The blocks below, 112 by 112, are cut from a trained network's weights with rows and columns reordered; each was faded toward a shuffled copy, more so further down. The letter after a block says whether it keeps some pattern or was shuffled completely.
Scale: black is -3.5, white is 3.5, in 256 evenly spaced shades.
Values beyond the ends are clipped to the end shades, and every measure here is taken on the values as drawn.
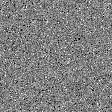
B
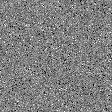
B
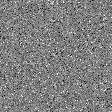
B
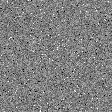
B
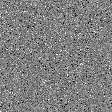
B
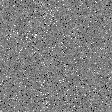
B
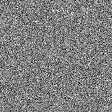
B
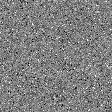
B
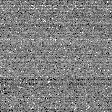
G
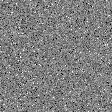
B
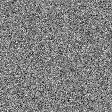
B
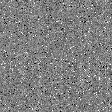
G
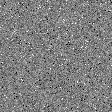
B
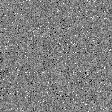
G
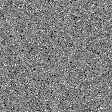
B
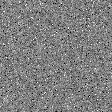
B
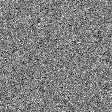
B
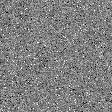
B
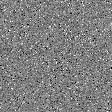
B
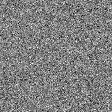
G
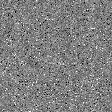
G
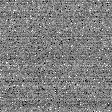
G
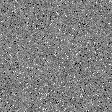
B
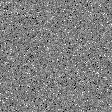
B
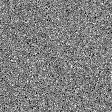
B
